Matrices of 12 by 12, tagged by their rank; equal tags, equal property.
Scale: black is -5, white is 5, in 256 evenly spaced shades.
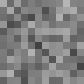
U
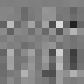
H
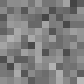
U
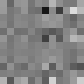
H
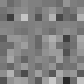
H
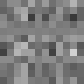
H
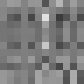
H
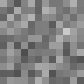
U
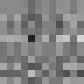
H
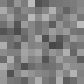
U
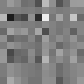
H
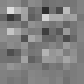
H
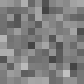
U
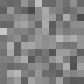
U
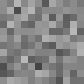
U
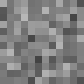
U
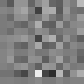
H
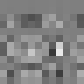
H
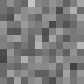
U
